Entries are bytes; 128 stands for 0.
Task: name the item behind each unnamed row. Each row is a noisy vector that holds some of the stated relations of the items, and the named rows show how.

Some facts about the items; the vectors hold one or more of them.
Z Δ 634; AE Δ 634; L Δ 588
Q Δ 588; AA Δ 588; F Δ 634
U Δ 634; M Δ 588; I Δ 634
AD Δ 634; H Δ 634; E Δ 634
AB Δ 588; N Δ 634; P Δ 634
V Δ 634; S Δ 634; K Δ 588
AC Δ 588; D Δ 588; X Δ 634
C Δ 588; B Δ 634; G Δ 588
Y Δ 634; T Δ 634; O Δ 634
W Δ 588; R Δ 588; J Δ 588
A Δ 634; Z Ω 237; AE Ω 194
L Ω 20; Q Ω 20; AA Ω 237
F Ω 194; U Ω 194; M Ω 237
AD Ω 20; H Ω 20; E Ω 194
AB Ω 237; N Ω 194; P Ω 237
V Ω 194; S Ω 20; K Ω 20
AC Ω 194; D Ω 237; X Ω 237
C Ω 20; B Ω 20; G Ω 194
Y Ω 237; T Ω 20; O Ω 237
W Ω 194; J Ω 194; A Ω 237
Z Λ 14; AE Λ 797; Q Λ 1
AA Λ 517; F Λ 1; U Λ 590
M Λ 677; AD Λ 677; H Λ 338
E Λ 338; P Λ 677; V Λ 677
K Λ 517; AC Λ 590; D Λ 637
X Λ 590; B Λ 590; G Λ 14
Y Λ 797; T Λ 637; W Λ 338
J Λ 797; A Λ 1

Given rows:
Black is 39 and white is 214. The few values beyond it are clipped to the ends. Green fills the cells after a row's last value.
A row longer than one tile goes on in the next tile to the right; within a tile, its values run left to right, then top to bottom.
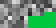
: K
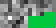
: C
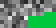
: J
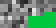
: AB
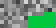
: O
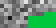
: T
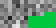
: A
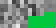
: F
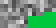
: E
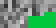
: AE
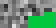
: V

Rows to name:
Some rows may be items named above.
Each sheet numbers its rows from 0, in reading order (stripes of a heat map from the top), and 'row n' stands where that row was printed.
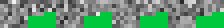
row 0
AA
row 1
Y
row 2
O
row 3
B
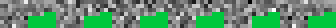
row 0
P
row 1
AA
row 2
J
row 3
J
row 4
Q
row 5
P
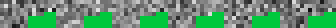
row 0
D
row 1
H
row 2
S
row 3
Y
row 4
W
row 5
M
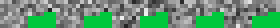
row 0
N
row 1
I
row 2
R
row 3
U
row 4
AD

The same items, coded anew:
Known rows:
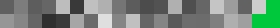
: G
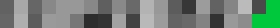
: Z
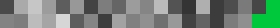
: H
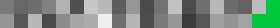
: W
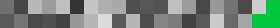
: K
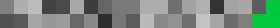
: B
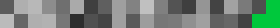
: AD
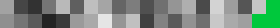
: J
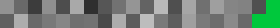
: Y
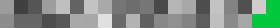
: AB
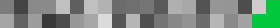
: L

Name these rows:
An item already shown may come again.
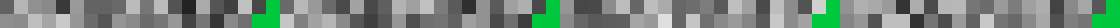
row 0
E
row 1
V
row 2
AB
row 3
T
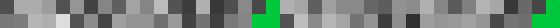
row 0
H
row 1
A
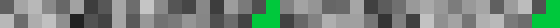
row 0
AD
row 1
X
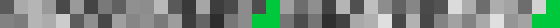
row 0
H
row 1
AC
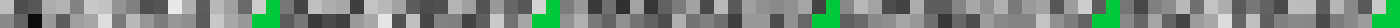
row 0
D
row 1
K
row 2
AE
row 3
U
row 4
R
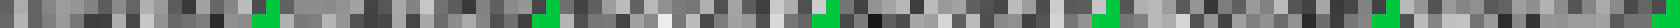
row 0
Z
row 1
P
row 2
M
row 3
AA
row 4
H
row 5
A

